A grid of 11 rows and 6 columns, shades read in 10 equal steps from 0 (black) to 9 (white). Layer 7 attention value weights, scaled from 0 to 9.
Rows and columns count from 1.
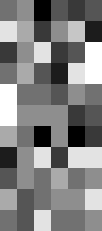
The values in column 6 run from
1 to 9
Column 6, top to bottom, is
3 1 9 9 4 3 2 8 5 8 5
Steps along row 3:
up up down up up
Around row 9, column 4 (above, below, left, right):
2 5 4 4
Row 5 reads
9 4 4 3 5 4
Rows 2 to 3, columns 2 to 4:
6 2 5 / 5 8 2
